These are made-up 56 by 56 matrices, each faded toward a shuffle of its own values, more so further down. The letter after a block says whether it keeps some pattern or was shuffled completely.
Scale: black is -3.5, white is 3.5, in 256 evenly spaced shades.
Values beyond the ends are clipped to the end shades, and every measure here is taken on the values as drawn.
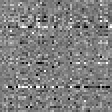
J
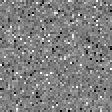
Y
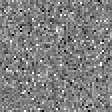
Y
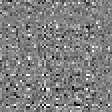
J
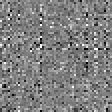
J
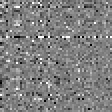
J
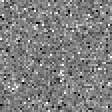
Y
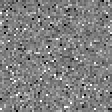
Y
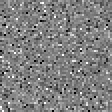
Y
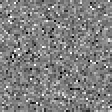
Y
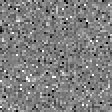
Y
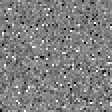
Y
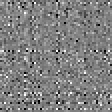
J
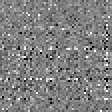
J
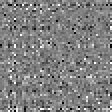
J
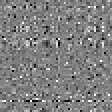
J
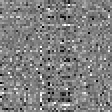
J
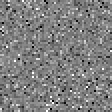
Y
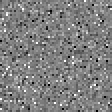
Y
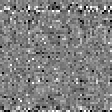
J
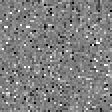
Y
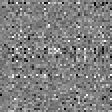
J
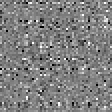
J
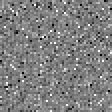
Y
